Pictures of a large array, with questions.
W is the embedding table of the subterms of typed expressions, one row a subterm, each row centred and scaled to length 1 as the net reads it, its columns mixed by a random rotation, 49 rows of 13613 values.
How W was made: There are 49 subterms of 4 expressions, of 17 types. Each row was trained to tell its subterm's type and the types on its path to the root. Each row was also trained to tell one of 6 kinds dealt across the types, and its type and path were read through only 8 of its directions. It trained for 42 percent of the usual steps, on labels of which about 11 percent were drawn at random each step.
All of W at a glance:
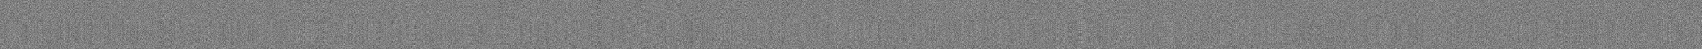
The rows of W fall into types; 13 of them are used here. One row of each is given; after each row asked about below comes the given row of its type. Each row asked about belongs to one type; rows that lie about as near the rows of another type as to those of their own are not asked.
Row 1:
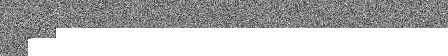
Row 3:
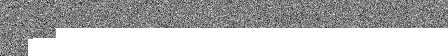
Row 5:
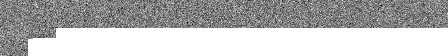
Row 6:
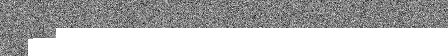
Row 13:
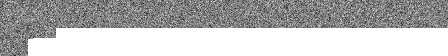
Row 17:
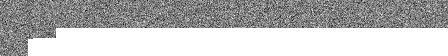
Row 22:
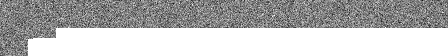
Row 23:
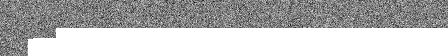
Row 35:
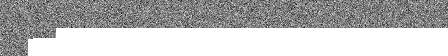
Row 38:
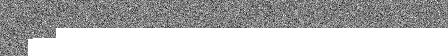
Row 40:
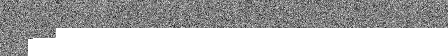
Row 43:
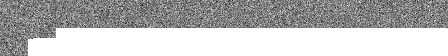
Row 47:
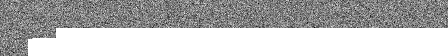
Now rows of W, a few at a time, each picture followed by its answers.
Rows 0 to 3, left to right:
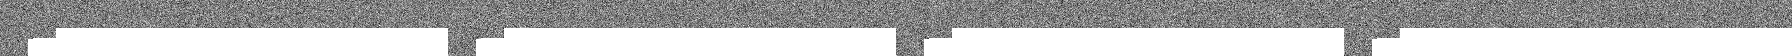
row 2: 17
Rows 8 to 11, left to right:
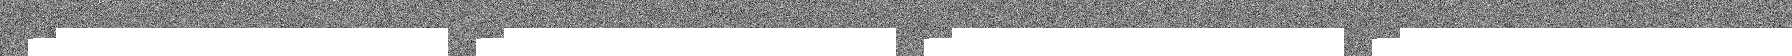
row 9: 5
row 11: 22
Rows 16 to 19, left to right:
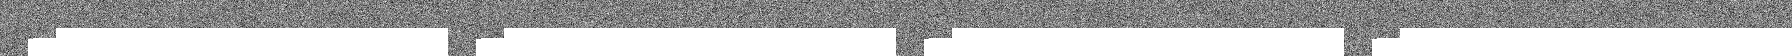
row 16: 1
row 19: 38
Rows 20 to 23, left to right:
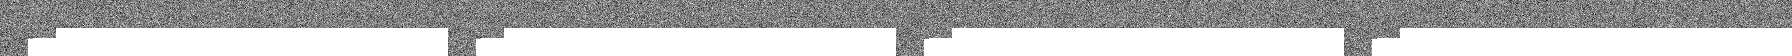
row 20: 47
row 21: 47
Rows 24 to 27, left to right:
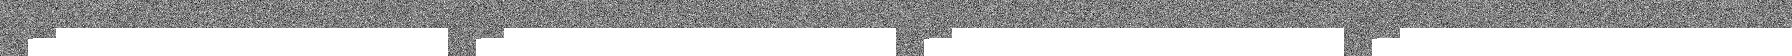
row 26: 43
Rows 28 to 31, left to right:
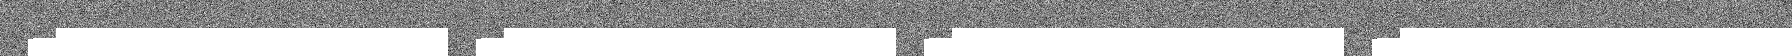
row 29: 23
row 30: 35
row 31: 22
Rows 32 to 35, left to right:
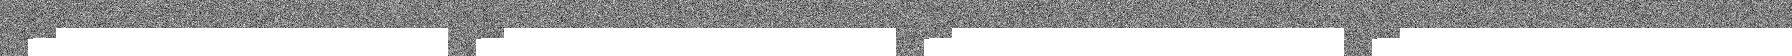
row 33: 35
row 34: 43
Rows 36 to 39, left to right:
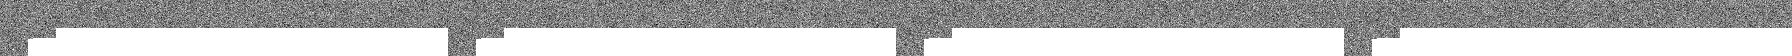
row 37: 22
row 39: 38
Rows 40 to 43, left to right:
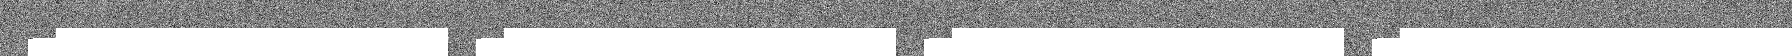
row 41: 23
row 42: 23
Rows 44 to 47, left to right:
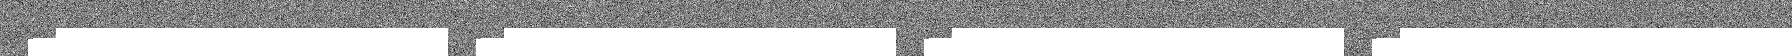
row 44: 43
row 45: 47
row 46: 35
